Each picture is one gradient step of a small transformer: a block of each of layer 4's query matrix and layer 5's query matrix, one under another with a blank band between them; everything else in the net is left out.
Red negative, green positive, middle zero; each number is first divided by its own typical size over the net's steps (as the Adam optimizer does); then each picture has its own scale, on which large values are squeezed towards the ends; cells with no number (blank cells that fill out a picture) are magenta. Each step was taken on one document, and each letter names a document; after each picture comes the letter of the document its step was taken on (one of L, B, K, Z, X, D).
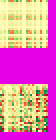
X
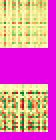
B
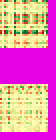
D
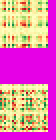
B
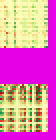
D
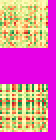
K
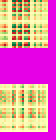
B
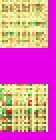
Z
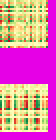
Z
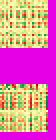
Z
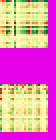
D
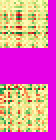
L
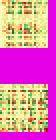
B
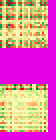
Z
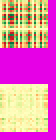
X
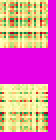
X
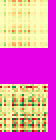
B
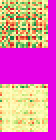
K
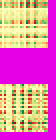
B
